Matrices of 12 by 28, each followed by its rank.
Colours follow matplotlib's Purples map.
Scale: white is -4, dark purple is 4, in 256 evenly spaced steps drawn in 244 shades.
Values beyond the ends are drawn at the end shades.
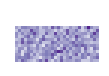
full rank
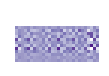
two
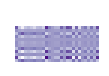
one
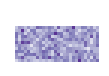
full rank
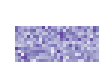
full rank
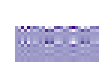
one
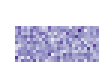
full rank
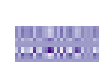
one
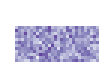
full rank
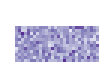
full rank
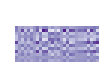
two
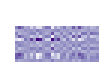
two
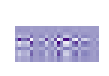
one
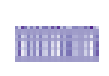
one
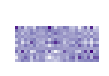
two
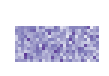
full rank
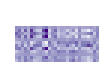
two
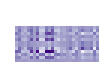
two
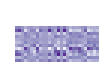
two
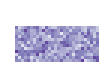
full rank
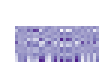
two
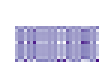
one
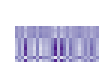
one
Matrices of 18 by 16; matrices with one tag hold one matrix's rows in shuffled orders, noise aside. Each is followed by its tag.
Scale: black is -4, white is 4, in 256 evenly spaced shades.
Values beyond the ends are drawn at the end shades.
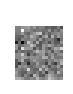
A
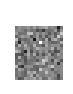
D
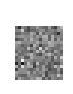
A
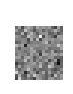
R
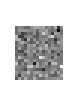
D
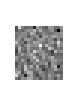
R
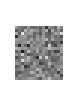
A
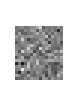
A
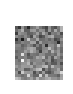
A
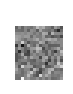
A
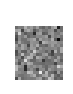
R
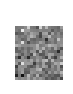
A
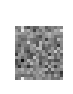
A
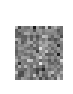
D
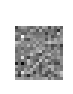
A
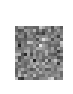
D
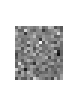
R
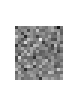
R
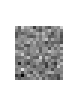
A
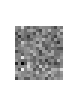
A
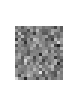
R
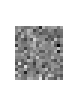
R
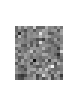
D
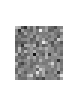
D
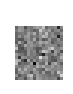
D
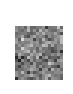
A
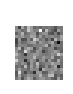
R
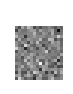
R
